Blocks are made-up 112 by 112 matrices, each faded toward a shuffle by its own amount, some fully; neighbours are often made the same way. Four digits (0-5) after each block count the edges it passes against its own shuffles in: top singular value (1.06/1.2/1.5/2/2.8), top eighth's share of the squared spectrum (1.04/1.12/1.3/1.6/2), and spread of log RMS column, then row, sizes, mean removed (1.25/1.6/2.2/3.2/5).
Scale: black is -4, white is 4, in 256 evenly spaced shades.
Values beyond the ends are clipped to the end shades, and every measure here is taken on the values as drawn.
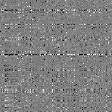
5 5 2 3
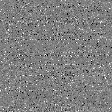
4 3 1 2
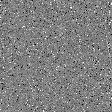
3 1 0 0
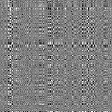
5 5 4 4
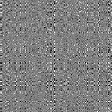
5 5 4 3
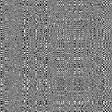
5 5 4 3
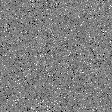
2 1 0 0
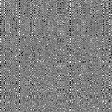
5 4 3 3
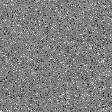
3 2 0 0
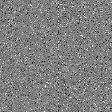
4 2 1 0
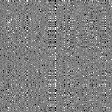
5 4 3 3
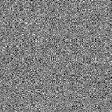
4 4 2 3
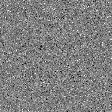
3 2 1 0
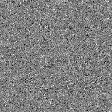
3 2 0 1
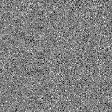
3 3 1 1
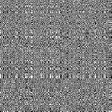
5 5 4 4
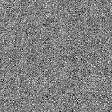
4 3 1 1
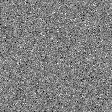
2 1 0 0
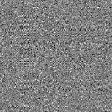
4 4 2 2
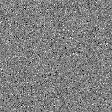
3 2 0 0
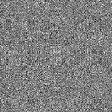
4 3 2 2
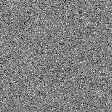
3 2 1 0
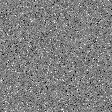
0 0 0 0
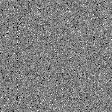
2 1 2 0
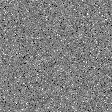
0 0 0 0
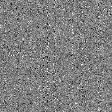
1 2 3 0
